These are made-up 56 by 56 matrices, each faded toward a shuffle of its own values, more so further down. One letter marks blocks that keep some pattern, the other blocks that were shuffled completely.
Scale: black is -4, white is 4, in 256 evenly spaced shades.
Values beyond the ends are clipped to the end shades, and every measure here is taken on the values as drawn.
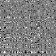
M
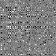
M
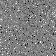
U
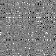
M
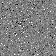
U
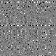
M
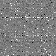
M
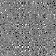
M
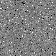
U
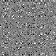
M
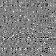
M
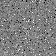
U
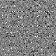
M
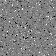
U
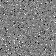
U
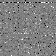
M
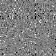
M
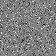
U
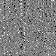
M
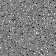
U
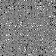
M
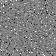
U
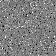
U
